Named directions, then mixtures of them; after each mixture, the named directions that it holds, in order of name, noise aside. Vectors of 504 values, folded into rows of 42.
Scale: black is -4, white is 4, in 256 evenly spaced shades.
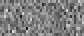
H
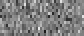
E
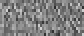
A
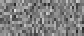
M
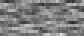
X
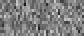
A, E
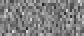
H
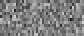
E, M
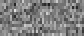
M, X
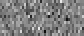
E, M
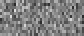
E, M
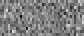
H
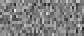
M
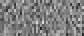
A, M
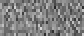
A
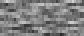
X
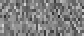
A, E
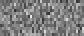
E, M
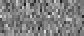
E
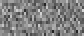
A, M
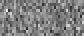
A, H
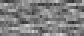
X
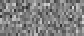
E, M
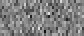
E, M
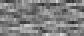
X
